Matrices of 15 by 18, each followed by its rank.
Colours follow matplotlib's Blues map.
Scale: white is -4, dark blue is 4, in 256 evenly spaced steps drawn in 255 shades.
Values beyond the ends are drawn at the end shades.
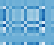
one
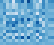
two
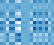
one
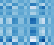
one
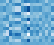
two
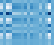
one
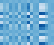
one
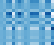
one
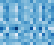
two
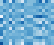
two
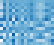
two
